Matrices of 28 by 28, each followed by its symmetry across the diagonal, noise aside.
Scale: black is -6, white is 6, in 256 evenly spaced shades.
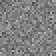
symmetric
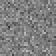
neither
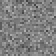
neither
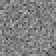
symmetric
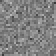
symmetric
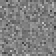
antisymmetric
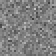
neither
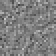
antisymmetric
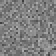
symmetric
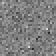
symmetric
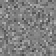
antisymmetric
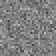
antisymmetric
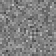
antisymmetric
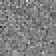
antisymmetric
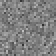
neither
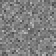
symmetric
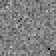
symmetric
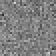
antisymmetric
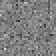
neither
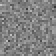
neither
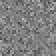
antisymmetric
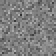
symmetric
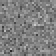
neither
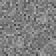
symmetric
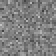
antisymmetric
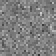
neither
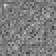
symmetric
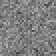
neither
